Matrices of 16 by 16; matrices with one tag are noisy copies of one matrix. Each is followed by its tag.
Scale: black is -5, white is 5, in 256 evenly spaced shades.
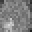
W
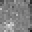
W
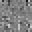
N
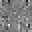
N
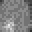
W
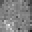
W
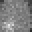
W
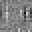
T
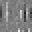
T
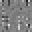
N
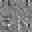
N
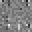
N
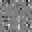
N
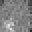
W
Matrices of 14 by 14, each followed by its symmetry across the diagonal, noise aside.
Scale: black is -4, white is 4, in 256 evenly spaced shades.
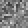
symmetric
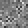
symmetric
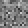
neither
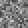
symmetric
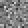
neither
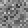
symmetric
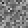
symmetric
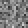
neither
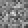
symmetric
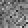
symmetric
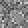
symmetric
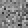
neither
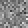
neither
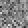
neither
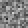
symmetric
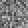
neither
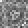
symmetric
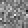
neither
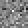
neither
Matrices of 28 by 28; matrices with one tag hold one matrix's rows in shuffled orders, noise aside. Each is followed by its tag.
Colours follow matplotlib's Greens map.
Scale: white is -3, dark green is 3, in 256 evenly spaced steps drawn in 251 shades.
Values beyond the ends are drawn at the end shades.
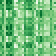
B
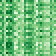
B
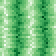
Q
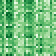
B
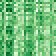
B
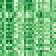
B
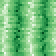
Q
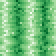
Q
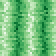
Q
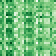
B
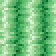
Q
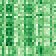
B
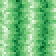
Q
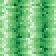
Q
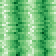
Q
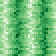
Q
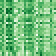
B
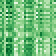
B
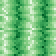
Q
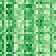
B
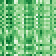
B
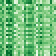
B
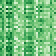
B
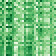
B
